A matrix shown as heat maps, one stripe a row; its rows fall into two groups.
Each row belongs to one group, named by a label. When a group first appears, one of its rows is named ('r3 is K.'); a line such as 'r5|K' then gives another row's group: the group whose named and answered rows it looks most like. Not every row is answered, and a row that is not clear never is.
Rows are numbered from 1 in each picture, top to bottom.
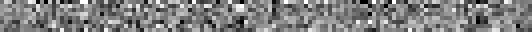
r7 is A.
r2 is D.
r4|D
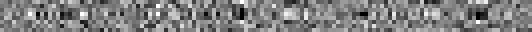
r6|D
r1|D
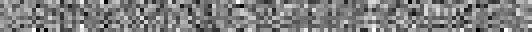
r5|A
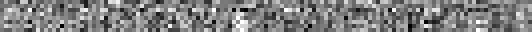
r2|A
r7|A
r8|D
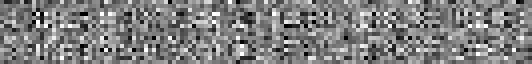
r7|D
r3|A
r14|D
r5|A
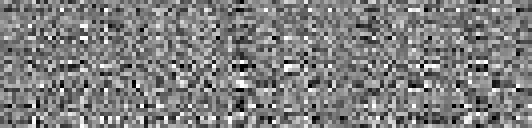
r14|A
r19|D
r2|D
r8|A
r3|A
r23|A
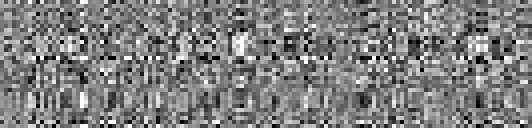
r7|A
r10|D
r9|A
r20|D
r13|D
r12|D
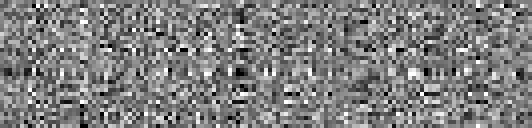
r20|A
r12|D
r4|A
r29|A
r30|A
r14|A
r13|A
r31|A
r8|A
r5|A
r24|D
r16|D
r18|A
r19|A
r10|D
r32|D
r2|D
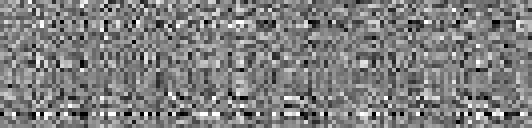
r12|D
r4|D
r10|A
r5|A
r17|D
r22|D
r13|A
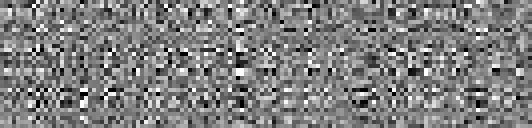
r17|A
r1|D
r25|A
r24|D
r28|D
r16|A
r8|D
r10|D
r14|A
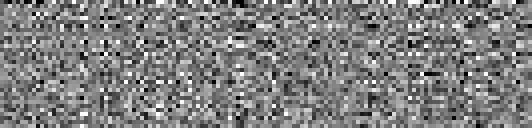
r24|D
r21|A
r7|A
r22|D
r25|A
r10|A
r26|D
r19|D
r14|A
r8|A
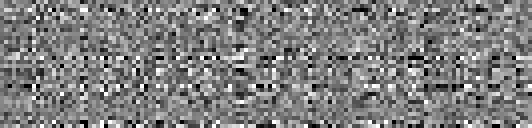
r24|A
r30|D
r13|D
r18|A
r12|A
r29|A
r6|A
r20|D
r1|D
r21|A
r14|D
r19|A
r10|D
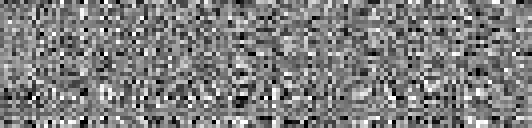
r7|A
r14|A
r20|D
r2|A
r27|A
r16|D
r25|A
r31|D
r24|D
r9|A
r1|A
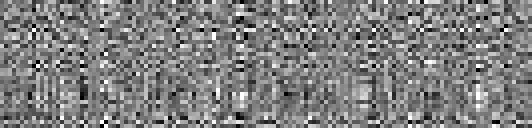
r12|D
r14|A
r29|A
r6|A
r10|D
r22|D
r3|D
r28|D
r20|D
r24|D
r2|D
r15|D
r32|A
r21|A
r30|A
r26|D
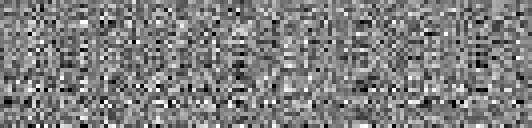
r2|D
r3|A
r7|D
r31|A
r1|A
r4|A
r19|A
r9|D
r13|D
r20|A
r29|D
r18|D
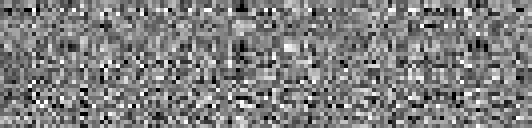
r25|A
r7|D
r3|A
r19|A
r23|D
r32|D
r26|D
